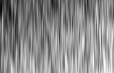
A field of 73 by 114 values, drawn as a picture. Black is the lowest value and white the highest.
Slope: up to the bottom right. Grain: streaks running down. Ninth with the highest average: bottom right. Mirror symmetry: none. Ninth with the lowest average: top left.
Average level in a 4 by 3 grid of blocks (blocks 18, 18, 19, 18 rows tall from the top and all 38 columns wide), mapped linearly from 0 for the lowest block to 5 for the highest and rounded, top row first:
012
124
234
445
